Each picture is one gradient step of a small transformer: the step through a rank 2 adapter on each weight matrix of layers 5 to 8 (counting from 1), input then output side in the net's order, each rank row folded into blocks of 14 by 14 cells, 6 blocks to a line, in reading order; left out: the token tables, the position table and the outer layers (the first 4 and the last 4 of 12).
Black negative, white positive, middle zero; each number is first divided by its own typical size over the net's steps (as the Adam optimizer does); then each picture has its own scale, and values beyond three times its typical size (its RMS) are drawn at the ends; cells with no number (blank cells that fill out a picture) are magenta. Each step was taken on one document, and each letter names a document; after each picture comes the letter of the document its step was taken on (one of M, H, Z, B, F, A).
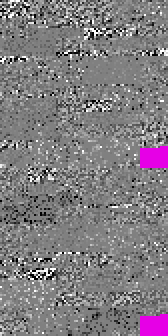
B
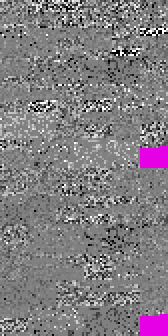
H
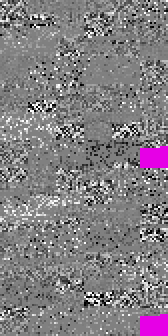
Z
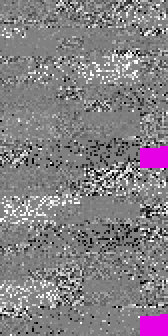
Z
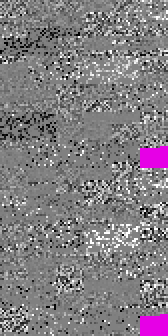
Z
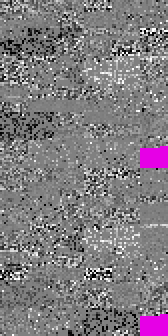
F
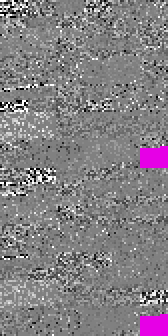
H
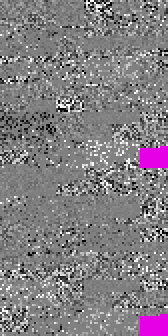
Z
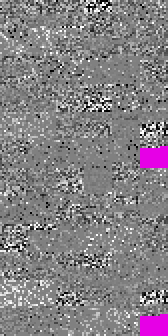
H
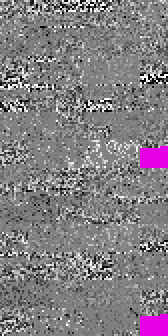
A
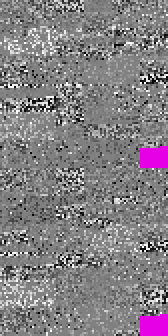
A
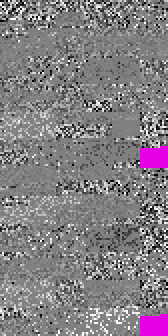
Z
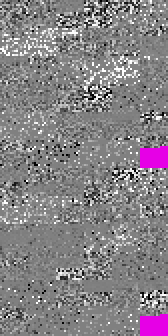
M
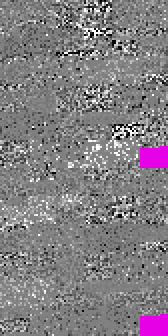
B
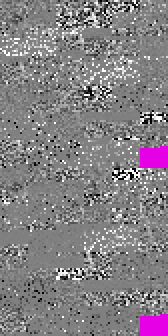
M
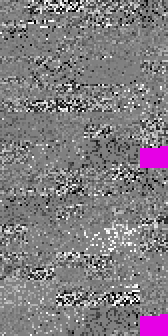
H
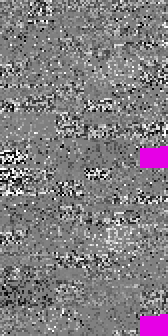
A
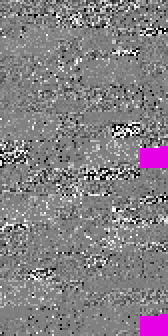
B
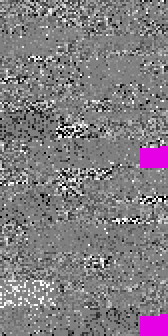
B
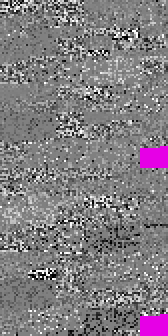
F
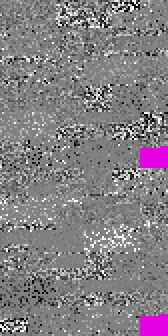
M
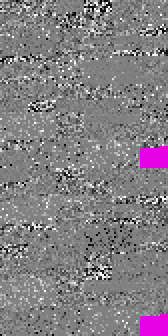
B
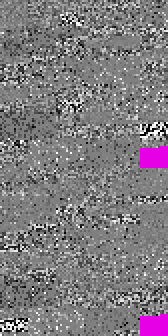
F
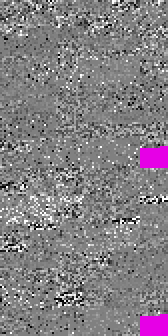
H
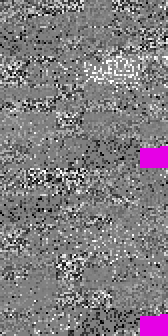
A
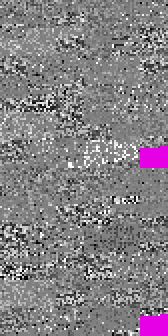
F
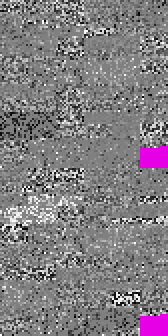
F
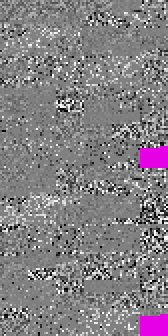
Z
